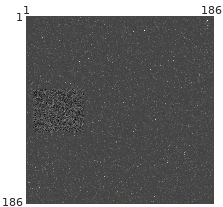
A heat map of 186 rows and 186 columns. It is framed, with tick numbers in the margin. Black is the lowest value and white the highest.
Roughest part: middle left. Odd rows or columns: none. Stripes: none. Odd patch: rougher, in the middle left. Average level on the scale: 30%.
